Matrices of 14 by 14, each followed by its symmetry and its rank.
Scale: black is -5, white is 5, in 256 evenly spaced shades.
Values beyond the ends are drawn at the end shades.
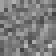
neither, full rank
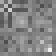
symmetric, rank three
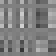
neither, rank one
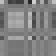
neither, rank one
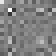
symmetric, rank three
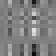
neither, rank one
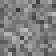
neither, full rank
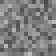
neither, full rank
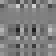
neither, rank one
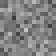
neither, full rank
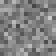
neither, full rank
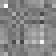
symmetric, rank three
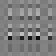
neither, rank one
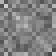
symmetric, rank three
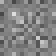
symmetric, rank three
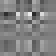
neither, rank one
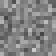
neither, full rank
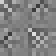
symmetric, rank three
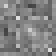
symmetric, rank three
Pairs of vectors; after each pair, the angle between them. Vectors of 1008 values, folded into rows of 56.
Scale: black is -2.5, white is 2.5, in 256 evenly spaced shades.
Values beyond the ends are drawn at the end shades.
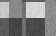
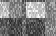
nearly parallel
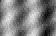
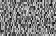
orthogonal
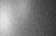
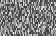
orthogonal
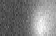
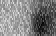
nearly opposite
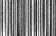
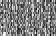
partly aligned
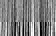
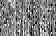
partly opposed
